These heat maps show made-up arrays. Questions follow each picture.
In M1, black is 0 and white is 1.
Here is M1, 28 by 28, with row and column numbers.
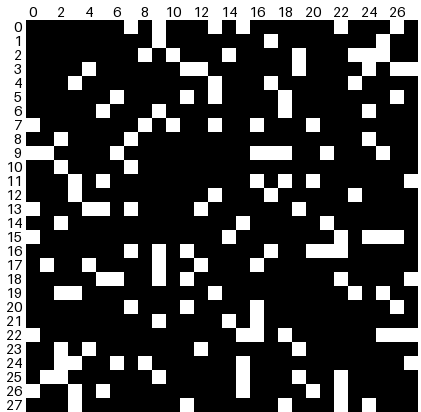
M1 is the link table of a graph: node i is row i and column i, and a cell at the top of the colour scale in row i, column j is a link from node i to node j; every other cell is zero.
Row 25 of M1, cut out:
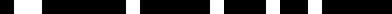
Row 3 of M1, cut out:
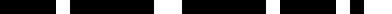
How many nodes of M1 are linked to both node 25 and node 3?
1
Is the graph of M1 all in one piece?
yes
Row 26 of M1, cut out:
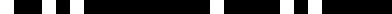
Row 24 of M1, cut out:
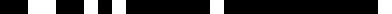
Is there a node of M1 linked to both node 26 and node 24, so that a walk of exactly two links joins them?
yes
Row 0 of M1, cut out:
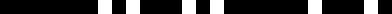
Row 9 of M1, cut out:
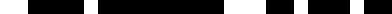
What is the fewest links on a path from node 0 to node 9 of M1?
1
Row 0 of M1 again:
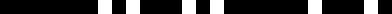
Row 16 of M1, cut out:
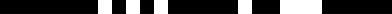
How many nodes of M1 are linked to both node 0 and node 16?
3
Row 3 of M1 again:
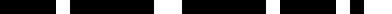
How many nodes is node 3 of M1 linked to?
7
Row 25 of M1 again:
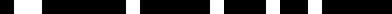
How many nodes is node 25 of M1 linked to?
6
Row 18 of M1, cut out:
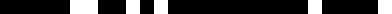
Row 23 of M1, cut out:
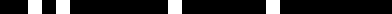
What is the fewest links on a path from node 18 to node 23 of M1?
4
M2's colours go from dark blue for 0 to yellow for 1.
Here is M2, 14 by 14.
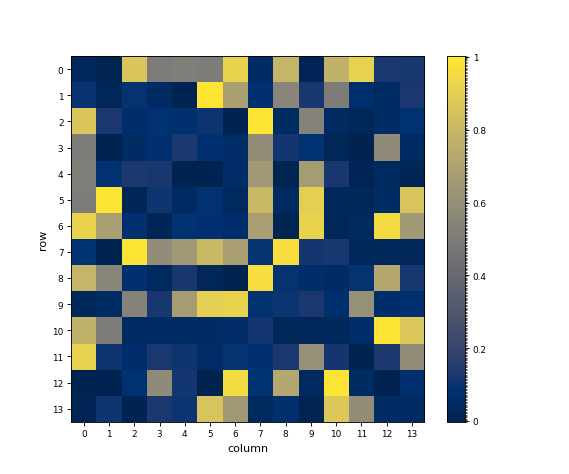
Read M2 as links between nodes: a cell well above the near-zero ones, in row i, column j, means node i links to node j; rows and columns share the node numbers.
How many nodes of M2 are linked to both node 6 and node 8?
4
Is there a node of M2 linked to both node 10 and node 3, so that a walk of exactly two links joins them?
yes
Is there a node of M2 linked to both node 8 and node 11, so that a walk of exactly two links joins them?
yes
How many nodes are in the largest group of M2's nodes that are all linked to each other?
2
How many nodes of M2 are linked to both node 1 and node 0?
4
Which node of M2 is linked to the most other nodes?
node 0
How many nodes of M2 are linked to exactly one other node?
0
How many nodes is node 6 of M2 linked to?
6
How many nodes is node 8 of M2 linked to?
4
